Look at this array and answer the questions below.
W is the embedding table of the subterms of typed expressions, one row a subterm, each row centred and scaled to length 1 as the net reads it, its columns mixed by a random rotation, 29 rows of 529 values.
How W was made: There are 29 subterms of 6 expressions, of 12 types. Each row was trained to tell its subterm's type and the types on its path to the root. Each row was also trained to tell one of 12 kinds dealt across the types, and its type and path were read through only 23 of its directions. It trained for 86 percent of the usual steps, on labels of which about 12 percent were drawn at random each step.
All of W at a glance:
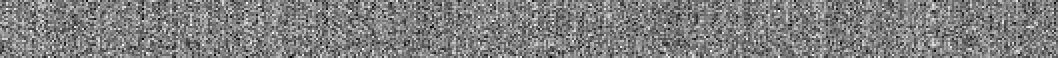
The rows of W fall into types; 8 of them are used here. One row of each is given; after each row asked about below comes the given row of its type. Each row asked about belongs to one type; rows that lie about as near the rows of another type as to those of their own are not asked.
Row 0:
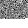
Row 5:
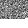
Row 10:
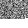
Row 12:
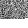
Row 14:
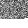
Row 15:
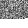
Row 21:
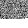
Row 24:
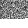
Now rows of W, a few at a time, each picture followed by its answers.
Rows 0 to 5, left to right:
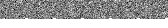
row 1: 12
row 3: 24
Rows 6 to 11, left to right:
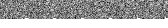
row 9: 12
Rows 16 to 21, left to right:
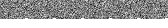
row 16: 24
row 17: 10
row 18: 0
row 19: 12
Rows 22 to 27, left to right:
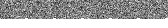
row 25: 5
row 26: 21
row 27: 0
